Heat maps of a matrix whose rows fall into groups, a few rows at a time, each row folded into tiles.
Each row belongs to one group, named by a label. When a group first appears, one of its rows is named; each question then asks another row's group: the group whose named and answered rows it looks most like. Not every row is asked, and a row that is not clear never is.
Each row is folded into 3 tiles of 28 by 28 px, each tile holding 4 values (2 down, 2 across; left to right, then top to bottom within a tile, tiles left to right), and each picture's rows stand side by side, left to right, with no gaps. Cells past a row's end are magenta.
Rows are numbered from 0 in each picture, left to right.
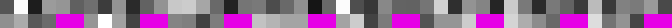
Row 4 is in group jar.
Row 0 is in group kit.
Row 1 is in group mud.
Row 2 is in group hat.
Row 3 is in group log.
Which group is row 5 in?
kit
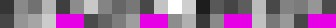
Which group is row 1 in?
hat
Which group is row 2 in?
jar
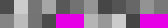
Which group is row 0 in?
kit
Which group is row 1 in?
mud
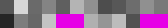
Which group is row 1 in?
mud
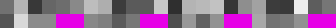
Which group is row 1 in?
hat
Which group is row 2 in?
kit
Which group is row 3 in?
log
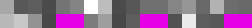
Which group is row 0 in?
mud
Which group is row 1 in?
jar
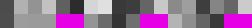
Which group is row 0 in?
kit
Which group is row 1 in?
hat
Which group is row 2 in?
hat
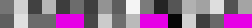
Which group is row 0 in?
kit
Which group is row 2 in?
kit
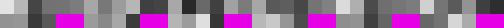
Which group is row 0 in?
jar
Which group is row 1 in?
log
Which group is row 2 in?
mud
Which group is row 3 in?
mud
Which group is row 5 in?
log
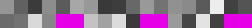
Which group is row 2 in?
log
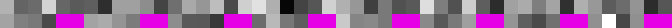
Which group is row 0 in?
log
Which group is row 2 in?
hat
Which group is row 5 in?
log
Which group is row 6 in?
hat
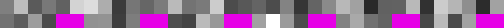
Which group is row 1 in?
jar
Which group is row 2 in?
log
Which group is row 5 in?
kit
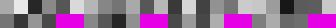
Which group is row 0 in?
hat
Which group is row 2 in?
kit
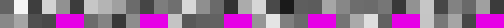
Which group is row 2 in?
hat
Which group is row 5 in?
mud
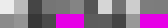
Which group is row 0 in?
jar
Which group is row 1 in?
kit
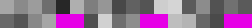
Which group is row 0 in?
hat
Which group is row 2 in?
mud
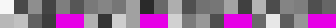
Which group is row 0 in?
mud
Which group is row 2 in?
mud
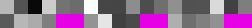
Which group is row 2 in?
log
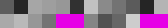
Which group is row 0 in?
mud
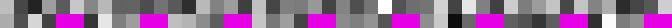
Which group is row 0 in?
log
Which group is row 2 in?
mud
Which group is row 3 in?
mud
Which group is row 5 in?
kit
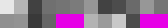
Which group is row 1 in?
mud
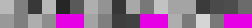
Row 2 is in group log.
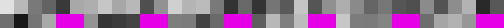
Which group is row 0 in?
hat
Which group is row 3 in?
kit
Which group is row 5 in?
log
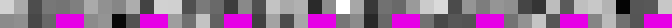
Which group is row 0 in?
jar
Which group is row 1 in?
hat
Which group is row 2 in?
log
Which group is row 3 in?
kit
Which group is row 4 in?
jar
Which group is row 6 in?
log
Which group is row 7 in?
jar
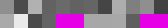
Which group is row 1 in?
mud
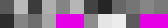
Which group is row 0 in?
kit
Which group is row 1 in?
mud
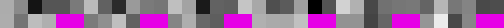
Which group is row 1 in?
log
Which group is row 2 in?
jar
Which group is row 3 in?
log
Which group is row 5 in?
kit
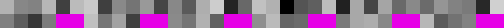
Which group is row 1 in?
mud
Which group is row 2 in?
log
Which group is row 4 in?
kit
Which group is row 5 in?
hat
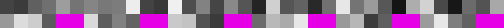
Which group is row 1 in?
log
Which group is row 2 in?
mud
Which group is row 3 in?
kit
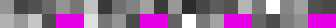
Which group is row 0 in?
mud
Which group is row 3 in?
kit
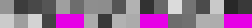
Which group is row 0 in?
mud
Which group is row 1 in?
log
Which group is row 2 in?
log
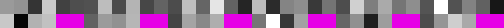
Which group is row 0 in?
log
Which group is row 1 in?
kit
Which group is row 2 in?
kit
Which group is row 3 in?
jar
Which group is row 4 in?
kit
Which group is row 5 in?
kit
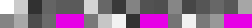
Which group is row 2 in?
jar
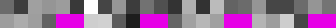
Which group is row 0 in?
mud
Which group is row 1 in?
mud
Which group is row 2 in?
kit
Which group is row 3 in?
mud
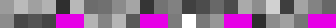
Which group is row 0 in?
hat
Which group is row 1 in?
log
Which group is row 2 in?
jar
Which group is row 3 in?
kit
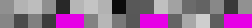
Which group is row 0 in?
hat
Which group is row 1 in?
jar
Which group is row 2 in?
log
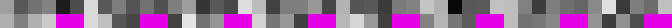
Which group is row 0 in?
log
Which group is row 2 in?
jar
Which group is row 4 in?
mud
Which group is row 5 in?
jar
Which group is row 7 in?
hat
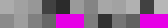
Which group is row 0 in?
hat
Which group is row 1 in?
hat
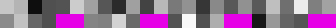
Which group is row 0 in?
jar
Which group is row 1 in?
log
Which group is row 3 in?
kit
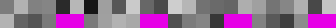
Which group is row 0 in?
hat
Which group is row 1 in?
kit
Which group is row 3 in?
hat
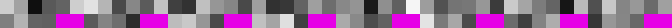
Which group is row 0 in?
jar
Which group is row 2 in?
mud
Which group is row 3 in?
mud
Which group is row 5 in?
mud
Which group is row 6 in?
hat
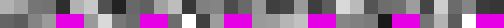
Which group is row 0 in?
hat
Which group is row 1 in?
jar
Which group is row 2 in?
jar
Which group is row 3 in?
log
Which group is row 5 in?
kit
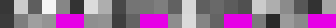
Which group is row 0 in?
kit
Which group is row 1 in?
jar
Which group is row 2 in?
kit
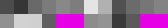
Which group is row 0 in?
mud
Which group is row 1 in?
jar
